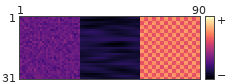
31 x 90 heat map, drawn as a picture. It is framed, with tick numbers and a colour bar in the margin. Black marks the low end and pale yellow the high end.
The table splits into one row of 3 panels. Panel 1,1: low, fine-grained, faint in contrast. Panel 1,2: very low, streaked across, faint in contrast. Panel 1,3: high, checkered.
